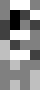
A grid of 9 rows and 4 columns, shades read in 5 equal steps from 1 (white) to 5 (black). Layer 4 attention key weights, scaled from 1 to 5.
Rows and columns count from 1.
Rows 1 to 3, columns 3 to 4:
1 3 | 4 1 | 3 4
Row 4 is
4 1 1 3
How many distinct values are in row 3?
3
